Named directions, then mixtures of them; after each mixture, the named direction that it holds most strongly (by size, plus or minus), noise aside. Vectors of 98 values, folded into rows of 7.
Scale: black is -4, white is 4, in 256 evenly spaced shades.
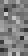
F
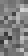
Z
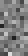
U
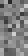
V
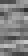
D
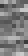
D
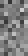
V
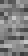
D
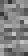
D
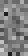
F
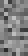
F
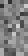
V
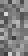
U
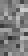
Z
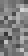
Z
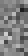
Z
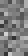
U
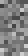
V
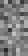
V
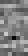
D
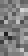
Z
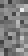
Z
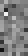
F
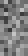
V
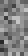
F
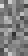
V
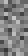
F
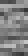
D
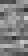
D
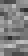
D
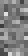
U
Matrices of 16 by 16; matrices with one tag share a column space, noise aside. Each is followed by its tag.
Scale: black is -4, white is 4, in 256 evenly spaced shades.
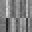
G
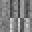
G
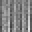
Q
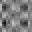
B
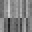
G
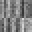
G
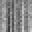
Q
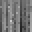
Q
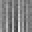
Q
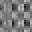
B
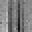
Q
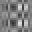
B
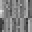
G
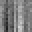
Q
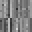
G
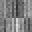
G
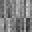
G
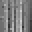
Q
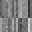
G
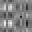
B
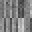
G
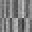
G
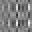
B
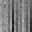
Q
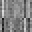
G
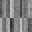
G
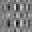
B
